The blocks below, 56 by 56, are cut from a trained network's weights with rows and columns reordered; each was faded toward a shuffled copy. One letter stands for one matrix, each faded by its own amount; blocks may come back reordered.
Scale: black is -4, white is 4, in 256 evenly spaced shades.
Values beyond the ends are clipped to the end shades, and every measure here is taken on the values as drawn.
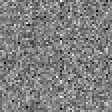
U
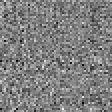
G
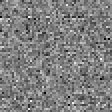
U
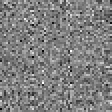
G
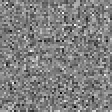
U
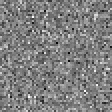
U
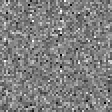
U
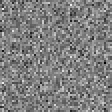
G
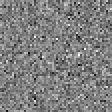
U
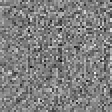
G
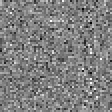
U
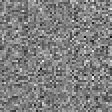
G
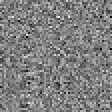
G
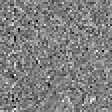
U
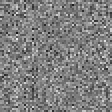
G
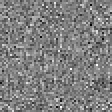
U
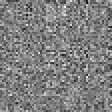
G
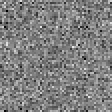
G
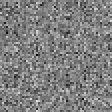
G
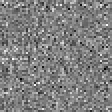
U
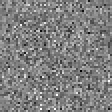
U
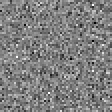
U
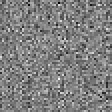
G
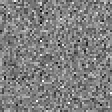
U
